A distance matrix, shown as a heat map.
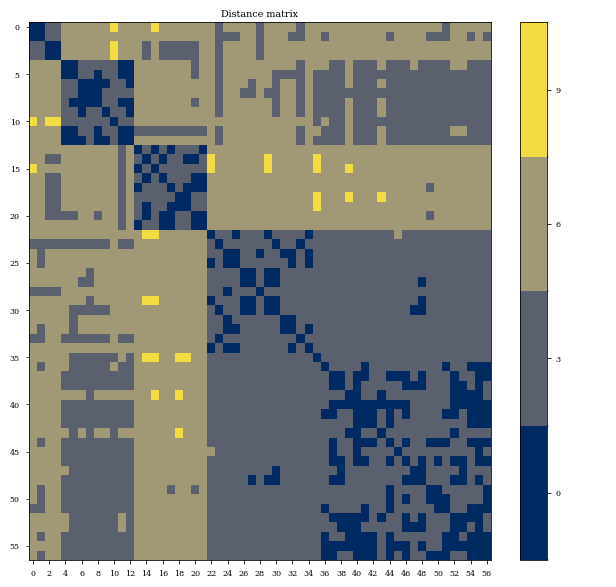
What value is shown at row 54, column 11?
3
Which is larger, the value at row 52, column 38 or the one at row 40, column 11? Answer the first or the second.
the second
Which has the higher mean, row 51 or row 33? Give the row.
33
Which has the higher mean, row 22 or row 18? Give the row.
18
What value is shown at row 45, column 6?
3
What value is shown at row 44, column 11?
3
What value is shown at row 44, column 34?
3
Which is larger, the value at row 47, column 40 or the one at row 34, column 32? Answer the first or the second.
the first
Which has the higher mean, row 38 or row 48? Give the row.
38
